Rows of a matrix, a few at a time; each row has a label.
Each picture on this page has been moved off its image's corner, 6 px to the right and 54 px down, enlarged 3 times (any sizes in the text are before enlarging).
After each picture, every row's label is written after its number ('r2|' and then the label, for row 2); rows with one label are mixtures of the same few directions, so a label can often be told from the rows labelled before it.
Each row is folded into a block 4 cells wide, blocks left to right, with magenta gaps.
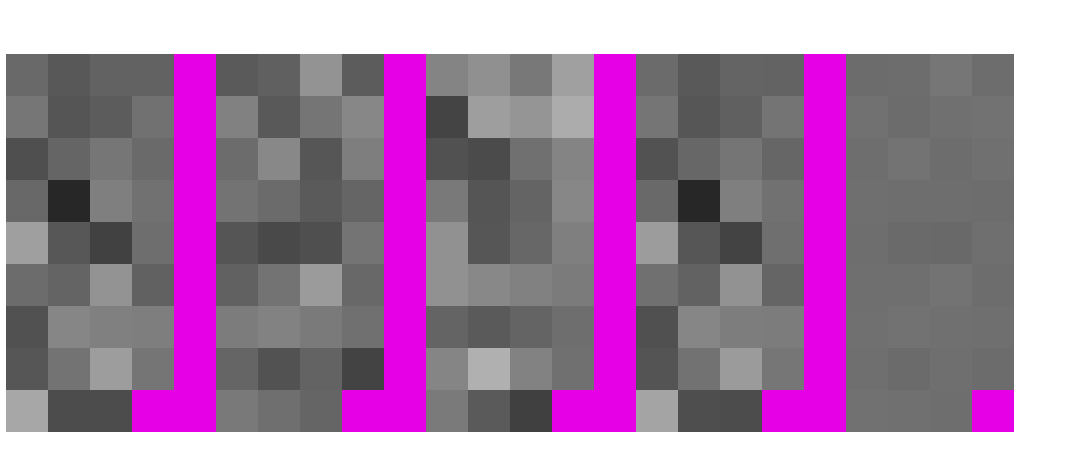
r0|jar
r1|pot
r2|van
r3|jar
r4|pot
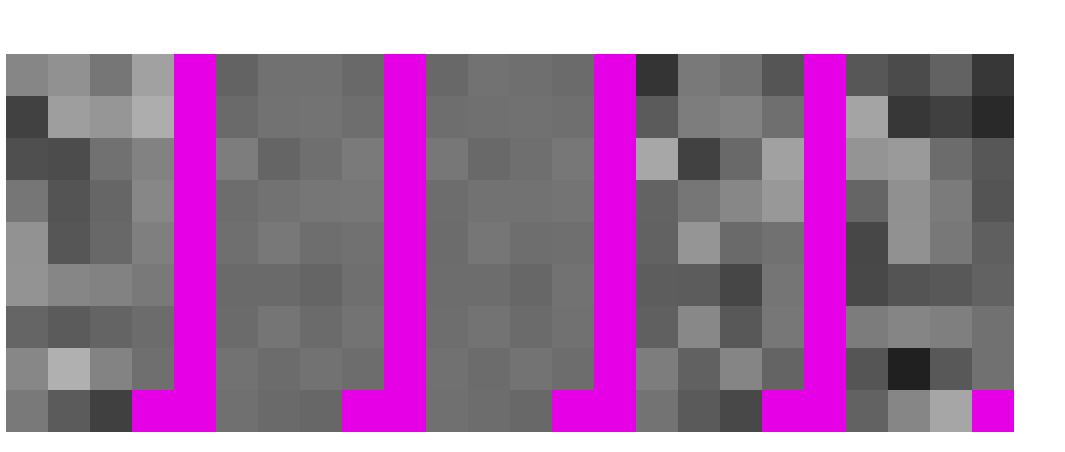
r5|van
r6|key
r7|key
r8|key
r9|van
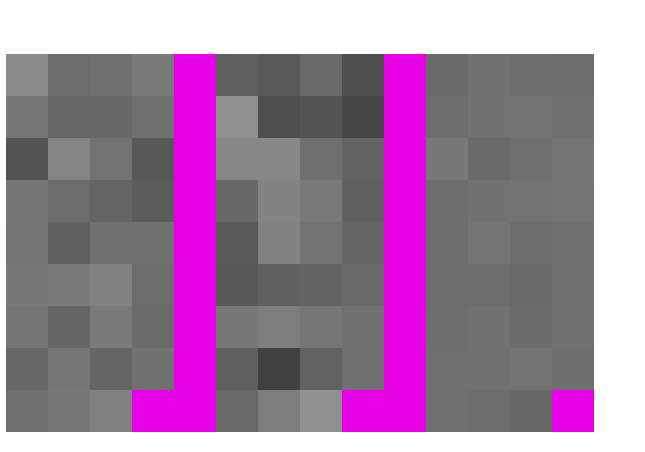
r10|key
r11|van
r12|key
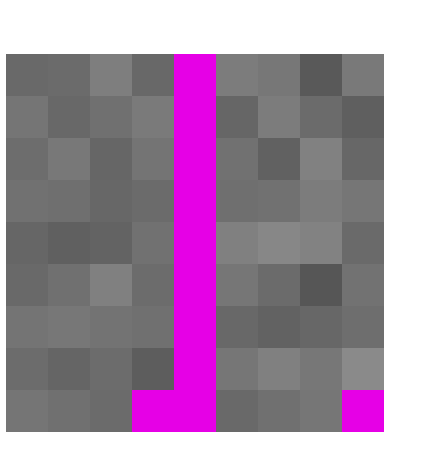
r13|pot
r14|pot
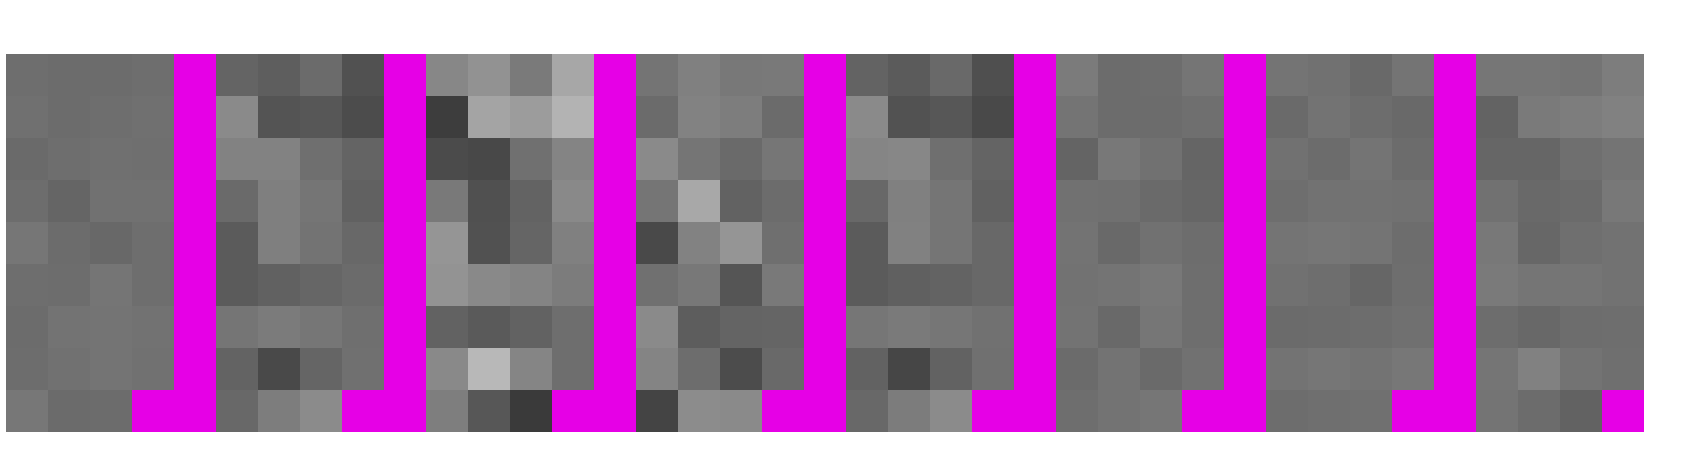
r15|jar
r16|van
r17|van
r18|jar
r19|van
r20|key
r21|pot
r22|van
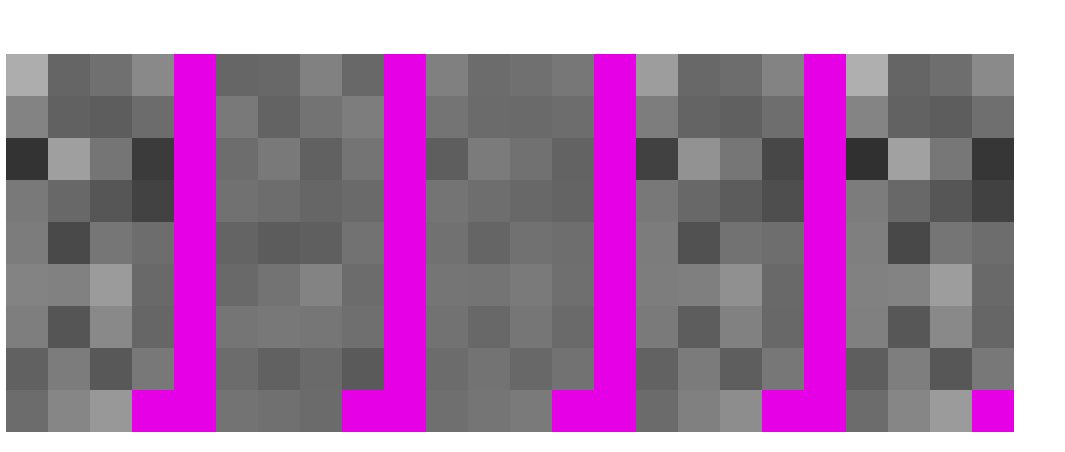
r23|key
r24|pot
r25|key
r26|key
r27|key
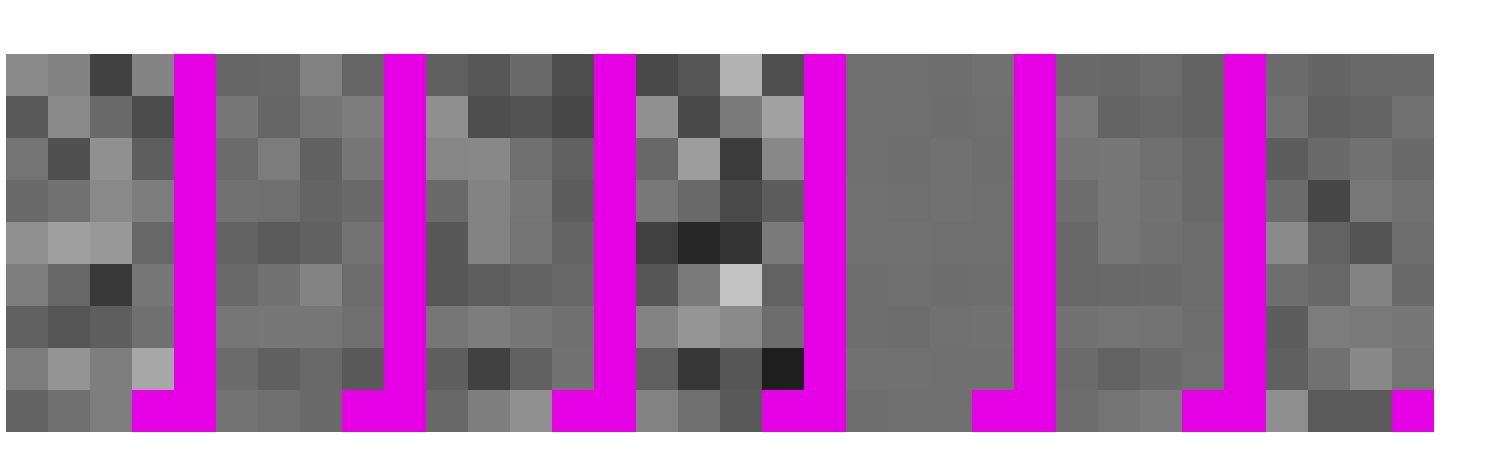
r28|pot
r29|pot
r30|van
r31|pot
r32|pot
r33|van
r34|jar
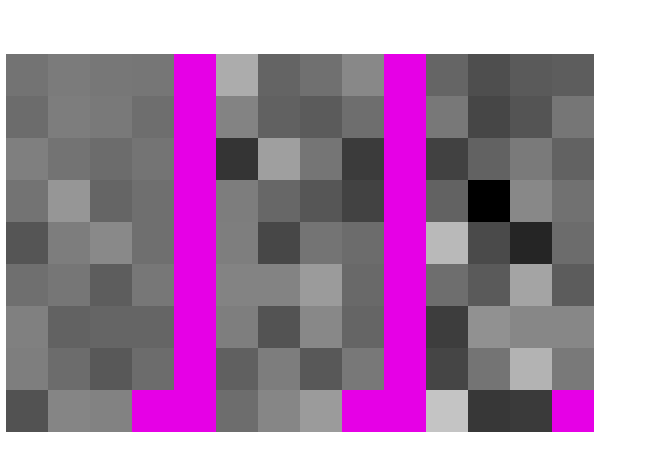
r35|jar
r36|key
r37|jar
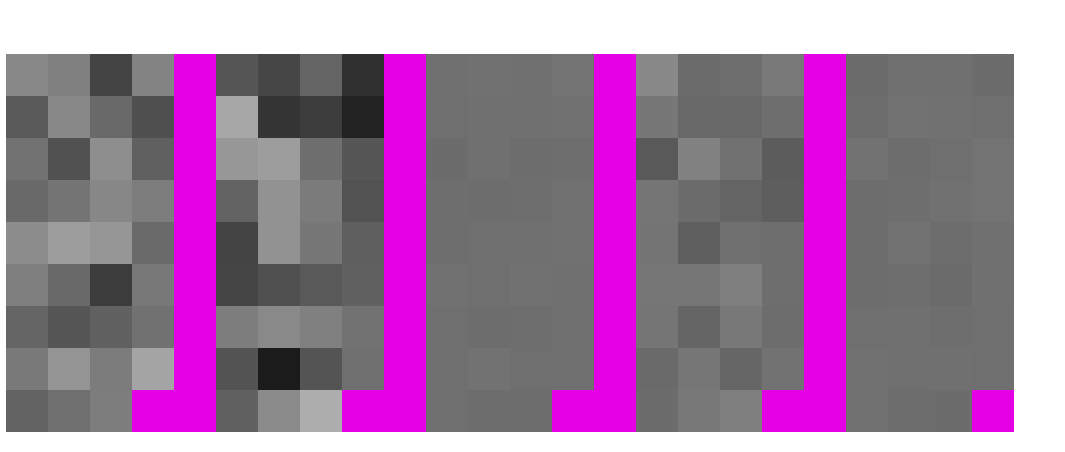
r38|pot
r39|van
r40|van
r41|key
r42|key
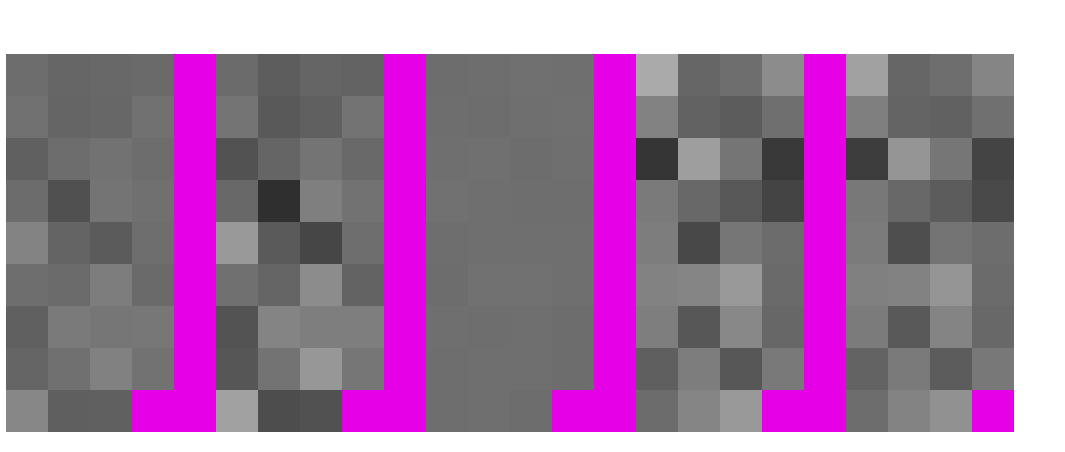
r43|jar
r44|jar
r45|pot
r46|key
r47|key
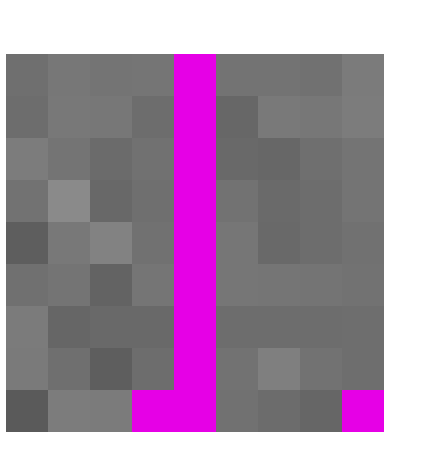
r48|jar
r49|van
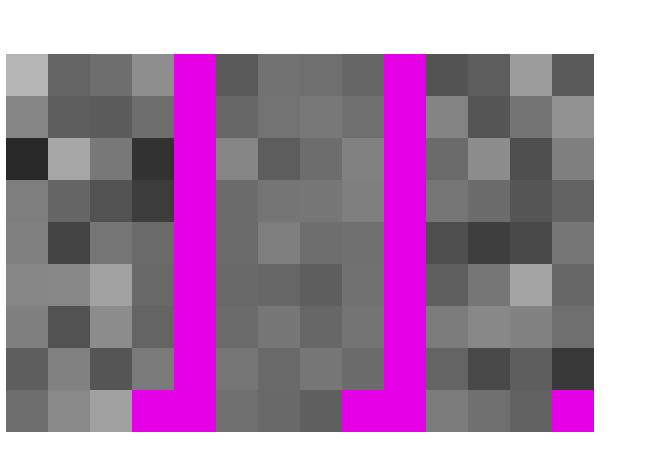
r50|key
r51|key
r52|pot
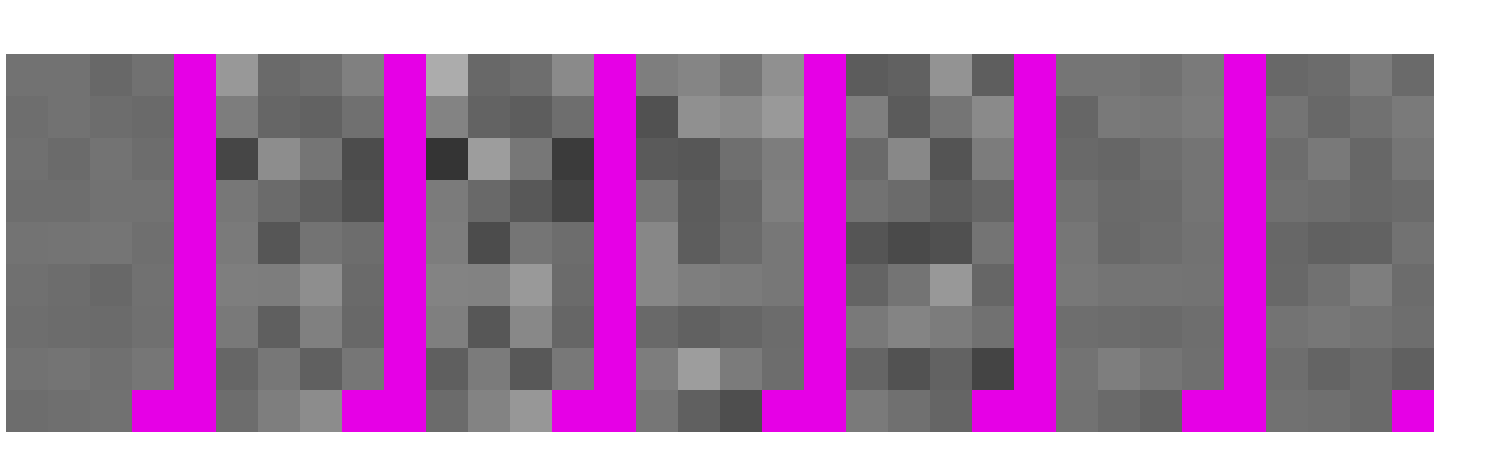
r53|pot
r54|key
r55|key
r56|van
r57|pot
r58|van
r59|pot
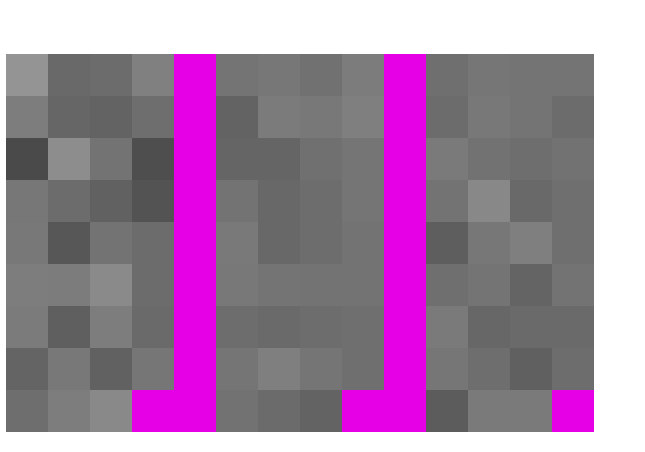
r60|key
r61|van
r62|jar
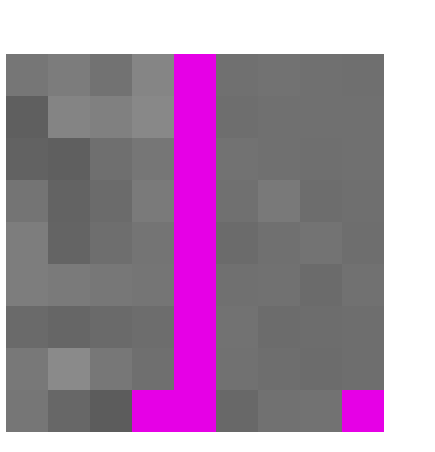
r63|van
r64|jar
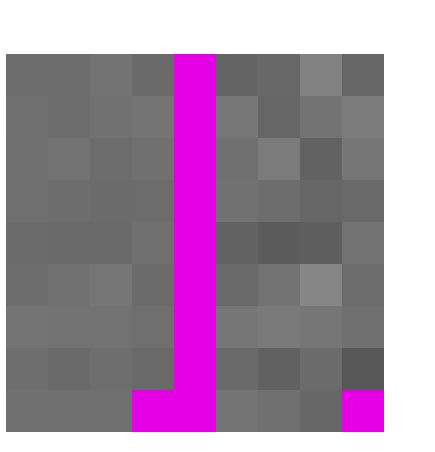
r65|pot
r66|pot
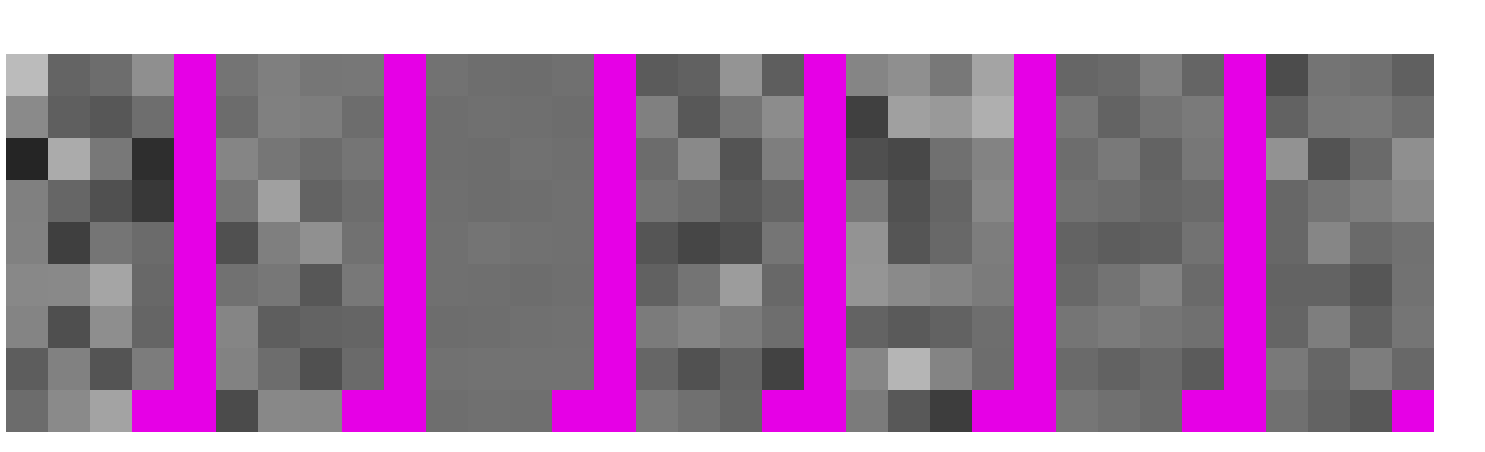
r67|key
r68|jar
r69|pot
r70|pot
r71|van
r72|pot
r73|key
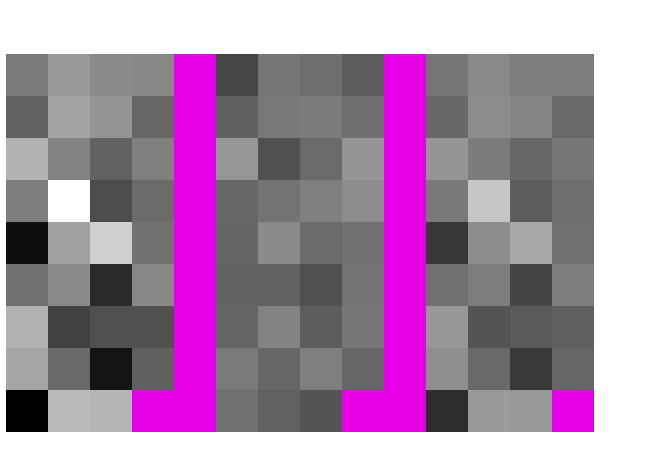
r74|jar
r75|key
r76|jar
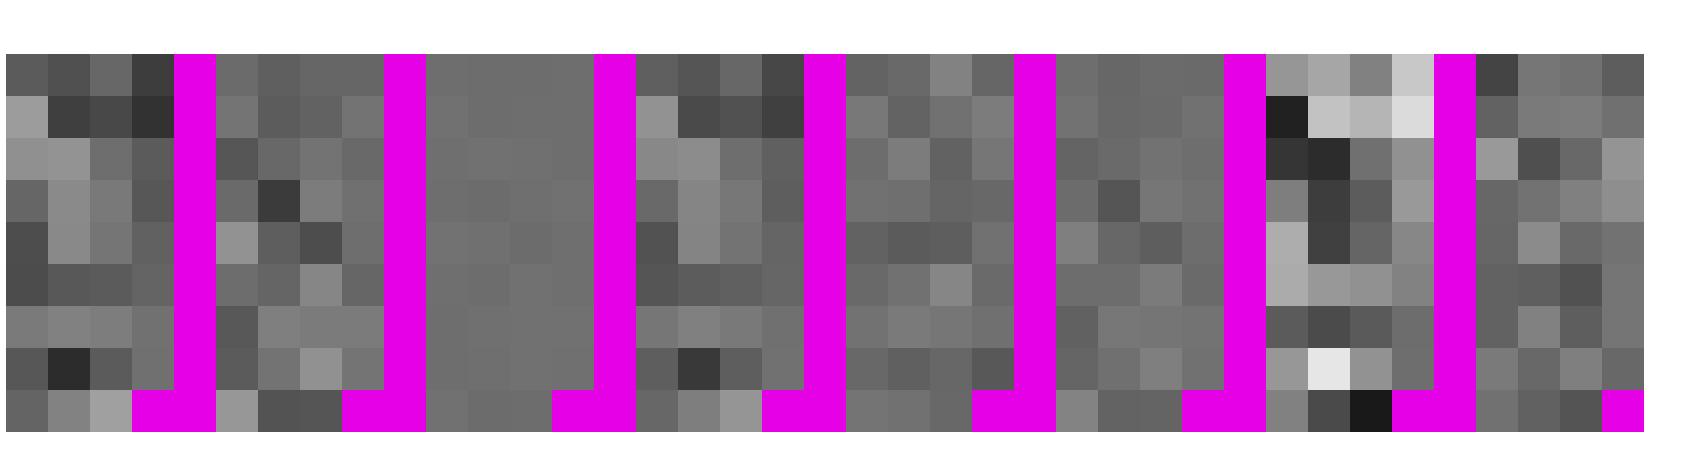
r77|van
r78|jar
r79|jar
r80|van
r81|pot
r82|jar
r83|van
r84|key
